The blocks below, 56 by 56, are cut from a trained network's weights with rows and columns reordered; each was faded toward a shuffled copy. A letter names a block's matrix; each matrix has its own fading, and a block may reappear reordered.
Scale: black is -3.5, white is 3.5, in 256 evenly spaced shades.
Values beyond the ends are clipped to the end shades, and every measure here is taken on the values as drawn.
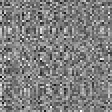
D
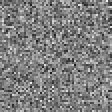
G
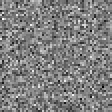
G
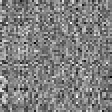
D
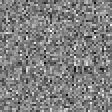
G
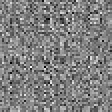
D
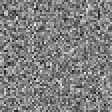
G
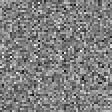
G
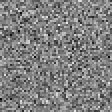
G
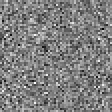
G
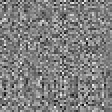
D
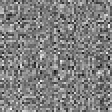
D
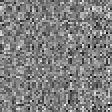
D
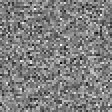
G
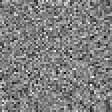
G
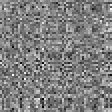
D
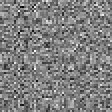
D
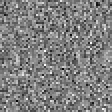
G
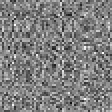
D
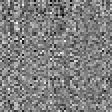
D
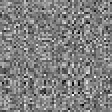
D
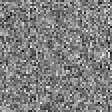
G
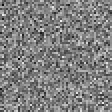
G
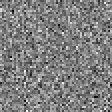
G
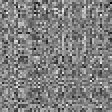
D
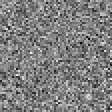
G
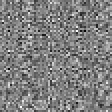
D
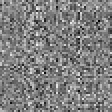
D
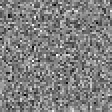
G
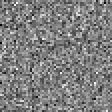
G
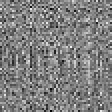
D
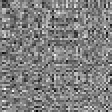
D
